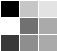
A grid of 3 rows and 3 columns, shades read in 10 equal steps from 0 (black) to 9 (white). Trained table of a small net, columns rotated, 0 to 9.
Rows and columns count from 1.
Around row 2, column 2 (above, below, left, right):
7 5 9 6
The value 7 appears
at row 1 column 2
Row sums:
15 19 13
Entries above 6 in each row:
2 1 0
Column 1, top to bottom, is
0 9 2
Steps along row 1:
up up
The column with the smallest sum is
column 1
